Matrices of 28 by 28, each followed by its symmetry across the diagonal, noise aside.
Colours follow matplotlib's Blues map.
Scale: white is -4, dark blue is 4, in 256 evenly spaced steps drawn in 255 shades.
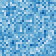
symmetric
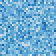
antisymmetric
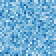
neither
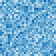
symmetric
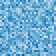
antisymmetric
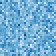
neither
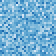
neither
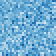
antisymmetric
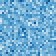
antisymmetric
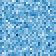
neither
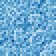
symmetric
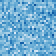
neither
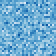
neither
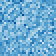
symmetric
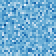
antisymmetric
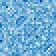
symmetric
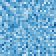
antisymmetric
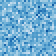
symmetric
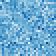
antisymmetric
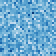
neither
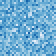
symmetric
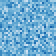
antisymmetric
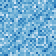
symmetric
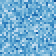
neither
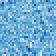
neither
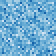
antisymmetric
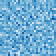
antisymmetric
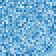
symmetric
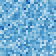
symmetric
